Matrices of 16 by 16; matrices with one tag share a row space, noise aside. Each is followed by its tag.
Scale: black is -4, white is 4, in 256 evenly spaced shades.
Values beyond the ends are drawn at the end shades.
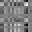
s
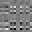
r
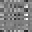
s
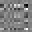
s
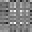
r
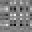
r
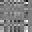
s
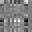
s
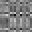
r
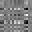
s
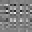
r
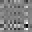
s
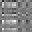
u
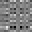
r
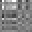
u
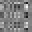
s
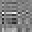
u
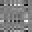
s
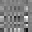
s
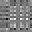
r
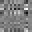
s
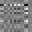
s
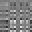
r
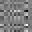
s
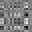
s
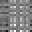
r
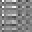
u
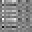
u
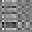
u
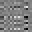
s
